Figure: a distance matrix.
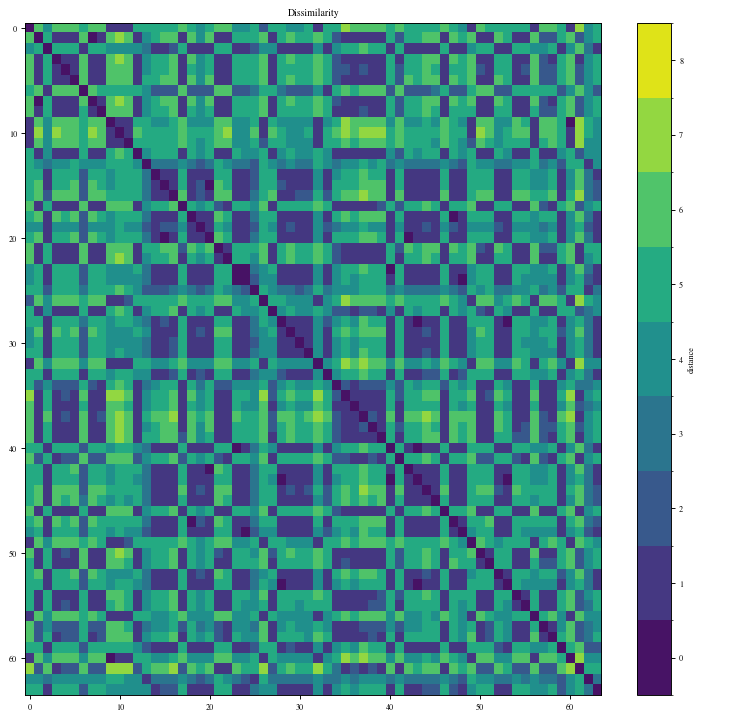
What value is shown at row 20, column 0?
5
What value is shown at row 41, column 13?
4
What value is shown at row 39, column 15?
6
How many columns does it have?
64
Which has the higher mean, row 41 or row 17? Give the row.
41
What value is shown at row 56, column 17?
6
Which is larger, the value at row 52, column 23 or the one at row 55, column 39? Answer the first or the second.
the second
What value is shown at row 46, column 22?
1
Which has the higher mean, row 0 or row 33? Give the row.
0
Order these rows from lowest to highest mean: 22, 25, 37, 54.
54, 22, 25, 37
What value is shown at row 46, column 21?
1
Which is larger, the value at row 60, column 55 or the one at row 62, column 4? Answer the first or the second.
the first
